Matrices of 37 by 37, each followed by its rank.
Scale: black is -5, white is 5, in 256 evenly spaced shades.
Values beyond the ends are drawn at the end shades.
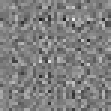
five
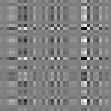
one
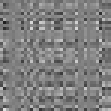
two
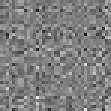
five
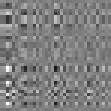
two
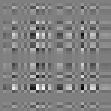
one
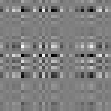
one
